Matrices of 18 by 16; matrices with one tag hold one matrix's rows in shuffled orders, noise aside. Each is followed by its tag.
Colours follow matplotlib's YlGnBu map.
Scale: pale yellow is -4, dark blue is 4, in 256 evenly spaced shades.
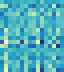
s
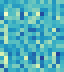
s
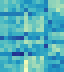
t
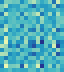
s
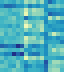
t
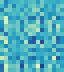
s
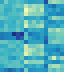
t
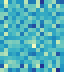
s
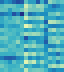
t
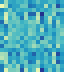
s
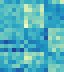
t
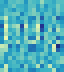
s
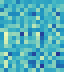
s
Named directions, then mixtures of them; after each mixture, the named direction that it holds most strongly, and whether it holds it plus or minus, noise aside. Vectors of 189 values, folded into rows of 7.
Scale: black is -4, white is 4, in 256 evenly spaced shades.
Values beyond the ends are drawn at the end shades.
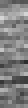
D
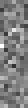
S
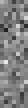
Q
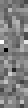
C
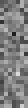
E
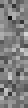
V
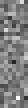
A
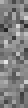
Q, plus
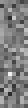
V, plus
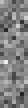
Q, plus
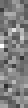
S, plus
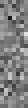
V, plus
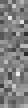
V, minus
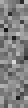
A, minus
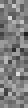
V, minus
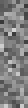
S, plus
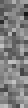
S, plus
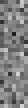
E, plus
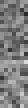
E, plus
